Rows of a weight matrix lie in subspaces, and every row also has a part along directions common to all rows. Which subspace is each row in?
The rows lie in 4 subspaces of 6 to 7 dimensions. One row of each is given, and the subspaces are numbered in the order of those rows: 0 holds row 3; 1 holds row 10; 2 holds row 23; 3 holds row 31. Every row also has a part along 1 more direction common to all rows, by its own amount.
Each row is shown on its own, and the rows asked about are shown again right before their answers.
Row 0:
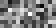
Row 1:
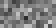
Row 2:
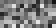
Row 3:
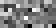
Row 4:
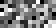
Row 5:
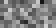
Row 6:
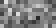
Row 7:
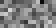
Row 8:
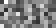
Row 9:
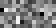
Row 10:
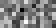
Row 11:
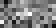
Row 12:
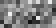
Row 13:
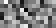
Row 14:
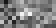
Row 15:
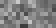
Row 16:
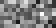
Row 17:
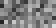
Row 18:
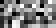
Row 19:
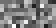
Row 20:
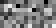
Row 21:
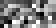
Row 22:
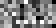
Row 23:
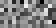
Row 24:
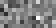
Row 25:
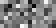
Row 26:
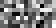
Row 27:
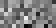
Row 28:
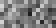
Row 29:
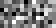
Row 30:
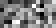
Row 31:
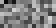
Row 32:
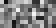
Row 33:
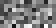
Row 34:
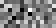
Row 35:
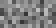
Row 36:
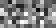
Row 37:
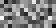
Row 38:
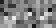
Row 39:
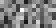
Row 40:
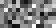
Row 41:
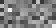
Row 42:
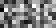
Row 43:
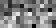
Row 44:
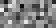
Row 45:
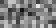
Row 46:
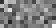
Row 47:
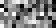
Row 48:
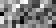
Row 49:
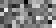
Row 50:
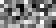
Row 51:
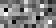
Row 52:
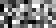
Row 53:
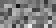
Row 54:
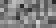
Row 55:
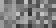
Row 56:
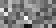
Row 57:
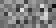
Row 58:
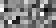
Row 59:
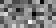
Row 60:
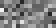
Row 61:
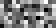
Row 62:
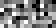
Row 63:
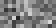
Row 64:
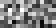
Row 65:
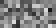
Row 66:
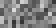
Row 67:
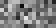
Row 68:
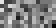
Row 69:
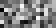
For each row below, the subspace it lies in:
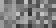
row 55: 2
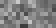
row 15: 0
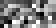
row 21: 1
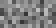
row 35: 2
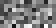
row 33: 0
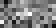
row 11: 2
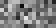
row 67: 0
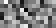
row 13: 3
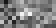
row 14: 2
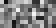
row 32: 3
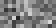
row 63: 2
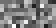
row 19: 0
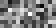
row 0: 1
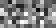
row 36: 2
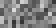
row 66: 2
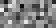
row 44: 0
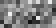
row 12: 1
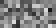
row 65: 1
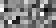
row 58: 2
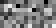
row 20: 0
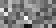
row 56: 0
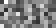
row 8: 3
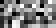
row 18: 1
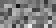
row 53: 0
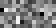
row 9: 2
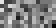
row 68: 3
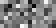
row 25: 0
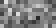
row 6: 3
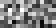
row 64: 1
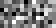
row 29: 3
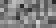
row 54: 0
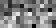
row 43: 1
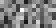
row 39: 1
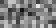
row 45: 1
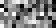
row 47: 0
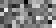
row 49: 2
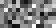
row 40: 1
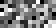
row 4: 3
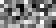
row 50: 1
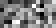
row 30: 1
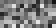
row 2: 0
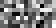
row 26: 1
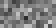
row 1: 0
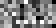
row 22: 2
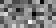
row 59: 3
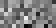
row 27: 0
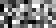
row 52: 3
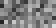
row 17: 2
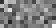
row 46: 3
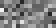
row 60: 2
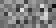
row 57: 1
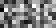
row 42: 3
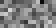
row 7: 3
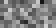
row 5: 3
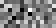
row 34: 1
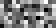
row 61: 0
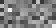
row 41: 3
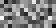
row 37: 3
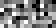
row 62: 0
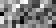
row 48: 2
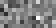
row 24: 1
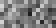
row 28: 2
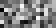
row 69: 2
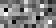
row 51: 3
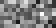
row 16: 1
